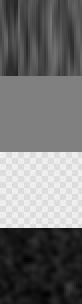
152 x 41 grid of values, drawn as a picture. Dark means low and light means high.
It is made of 4 by 1 panels. Panel 1,1: low, streaked downward. Panel 2,1: middling, flat. Panel 3,1: very high, checkered, faint in contrast. Panel 4,1: very low, blotchy, faint in contrast.
